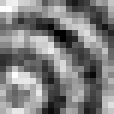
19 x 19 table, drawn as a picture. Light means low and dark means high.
Mirror symmetry: none. Odd rows or columns: none. Rings: centred on the bottom left.
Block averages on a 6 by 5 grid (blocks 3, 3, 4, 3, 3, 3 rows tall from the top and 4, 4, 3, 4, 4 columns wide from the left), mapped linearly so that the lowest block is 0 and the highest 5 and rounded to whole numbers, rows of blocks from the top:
02143
34414
21242
23233
11423
12532
